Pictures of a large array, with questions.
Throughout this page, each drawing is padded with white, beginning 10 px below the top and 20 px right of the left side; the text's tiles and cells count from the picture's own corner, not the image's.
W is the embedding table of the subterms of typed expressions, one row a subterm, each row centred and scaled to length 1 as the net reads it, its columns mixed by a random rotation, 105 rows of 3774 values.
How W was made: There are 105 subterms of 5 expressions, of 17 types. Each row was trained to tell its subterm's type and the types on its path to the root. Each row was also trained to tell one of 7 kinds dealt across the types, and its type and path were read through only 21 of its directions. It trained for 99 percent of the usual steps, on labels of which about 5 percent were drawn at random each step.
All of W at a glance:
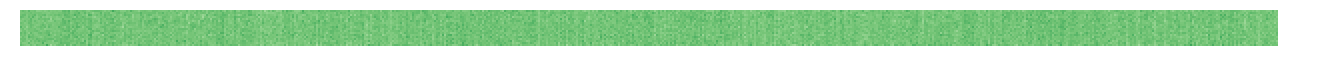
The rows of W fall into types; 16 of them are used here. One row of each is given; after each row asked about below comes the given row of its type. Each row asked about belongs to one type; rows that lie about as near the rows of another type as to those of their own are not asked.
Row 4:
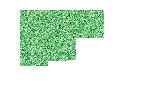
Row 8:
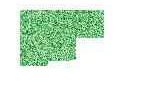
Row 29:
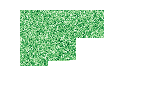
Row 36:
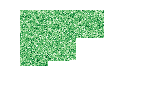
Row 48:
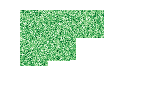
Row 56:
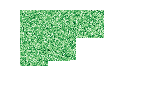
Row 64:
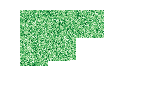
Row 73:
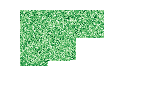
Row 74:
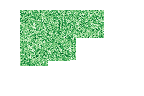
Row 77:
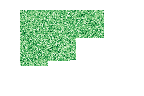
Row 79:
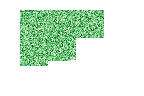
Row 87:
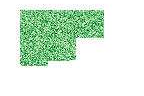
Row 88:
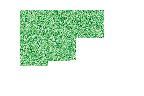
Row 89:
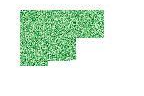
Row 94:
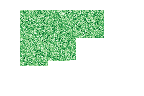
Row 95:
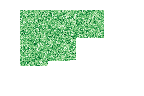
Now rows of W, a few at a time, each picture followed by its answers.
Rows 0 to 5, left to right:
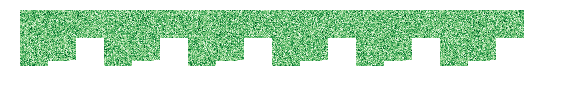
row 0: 64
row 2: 73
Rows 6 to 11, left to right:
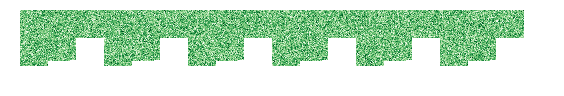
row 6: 64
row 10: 94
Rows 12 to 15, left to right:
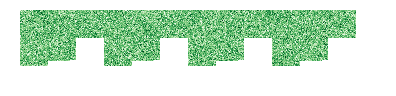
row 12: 88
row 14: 79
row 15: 36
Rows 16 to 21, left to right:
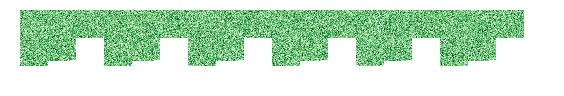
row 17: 79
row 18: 95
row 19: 56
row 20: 87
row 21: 79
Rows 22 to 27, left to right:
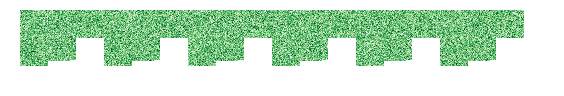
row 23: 89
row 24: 74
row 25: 74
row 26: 87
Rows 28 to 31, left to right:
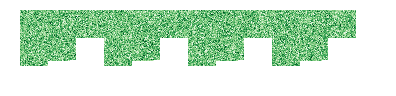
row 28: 73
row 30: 64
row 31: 36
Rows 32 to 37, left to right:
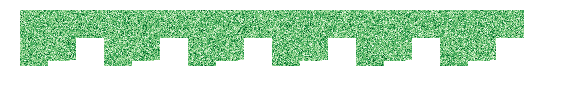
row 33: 74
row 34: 4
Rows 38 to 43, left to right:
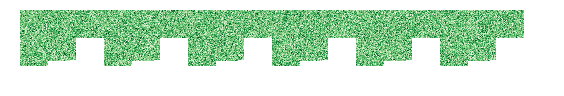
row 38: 95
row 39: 95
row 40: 4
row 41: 73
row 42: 95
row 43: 79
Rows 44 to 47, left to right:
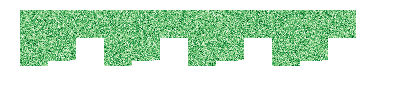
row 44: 73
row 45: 94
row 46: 8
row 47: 56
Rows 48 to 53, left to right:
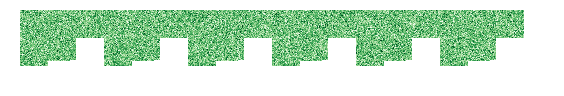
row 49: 29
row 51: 8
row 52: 29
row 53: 8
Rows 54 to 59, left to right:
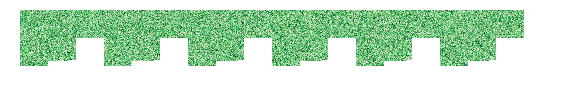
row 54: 73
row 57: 77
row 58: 36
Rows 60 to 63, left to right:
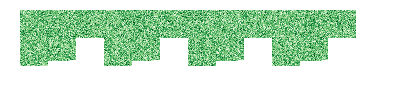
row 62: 89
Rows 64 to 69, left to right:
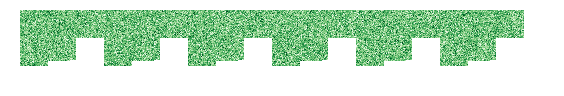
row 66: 8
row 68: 64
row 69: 64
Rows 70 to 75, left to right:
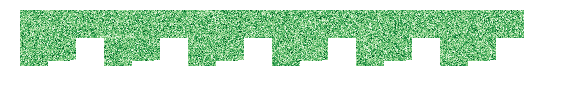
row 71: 29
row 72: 36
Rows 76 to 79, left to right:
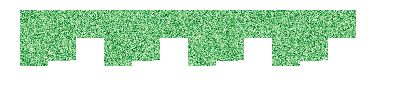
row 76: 79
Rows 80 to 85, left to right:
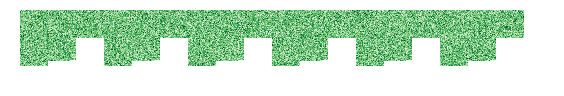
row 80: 88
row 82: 95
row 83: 73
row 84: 89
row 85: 74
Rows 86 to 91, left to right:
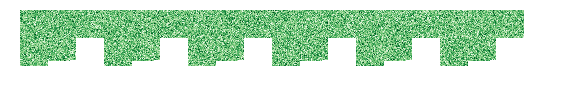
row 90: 29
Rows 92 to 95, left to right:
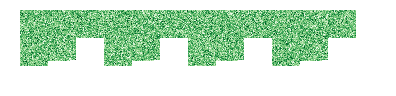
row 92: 95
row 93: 88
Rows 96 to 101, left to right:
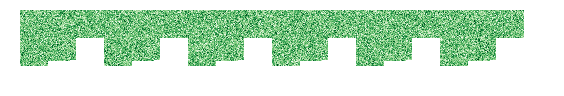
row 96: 56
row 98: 36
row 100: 36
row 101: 29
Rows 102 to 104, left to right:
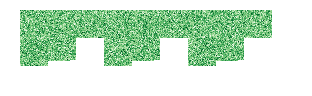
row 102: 29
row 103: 74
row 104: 64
